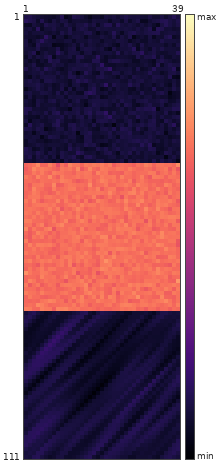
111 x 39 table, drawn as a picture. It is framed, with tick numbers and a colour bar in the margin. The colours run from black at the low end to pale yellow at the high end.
The table splits into 3 rows of 1 panel. Panel 1,1: very low, fine-grained, faint in contrast. Panel 2,1: high, fine-grained, faint in contrast. Panel 3,1: very low, slanting up to the right, faint in contrast.
